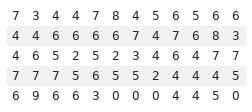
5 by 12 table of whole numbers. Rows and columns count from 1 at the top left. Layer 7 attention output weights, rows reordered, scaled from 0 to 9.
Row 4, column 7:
5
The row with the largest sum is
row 2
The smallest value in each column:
4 3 4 2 3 0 0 0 4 4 4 0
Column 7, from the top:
4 7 3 5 0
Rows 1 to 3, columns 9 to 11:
6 5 6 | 7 6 8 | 6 4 7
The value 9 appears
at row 5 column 2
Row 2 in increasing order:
3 4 4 4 6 6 6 6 6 7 7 8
